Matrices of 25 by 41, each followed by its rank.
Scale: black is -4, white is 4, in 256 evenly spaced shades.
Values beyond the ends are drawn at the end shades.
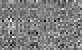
five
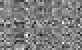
five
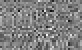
five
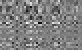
three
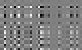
one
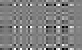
one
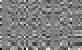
three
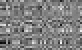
three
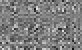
five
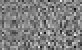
five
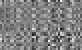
three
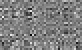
five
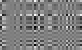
one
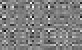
three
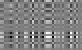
one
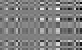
one
